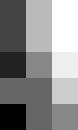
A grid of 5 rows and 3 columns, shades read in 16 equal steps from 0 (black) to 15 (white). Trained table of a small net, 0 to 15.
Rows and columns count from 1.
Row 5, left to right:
0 6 8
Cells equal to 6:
3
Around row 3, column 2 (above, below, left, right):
11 6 2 14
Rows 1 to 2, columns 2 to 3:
11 15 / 11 15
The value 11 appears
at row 1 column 2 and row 2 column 2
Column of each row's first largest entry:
3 3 3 3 3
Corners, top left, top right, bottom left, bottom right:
4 15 0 8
